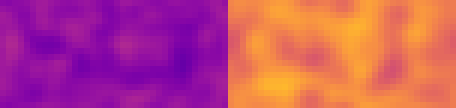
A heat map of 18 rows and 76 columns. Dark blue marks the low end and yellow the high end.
The table splits into one row of 2 panels. Panel 1,1: low, blotchy, faint in contrast. Panel 1,2: high, blotchy.
